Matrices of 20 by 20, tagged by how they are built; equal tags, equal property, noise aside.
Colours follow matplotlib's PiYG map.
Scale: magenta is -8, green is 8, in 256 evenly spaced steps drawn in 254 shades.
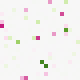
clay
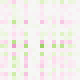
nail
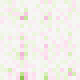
nail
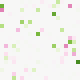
clay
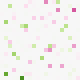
clay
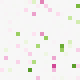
clay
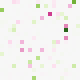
clay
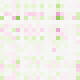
nail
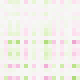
nail
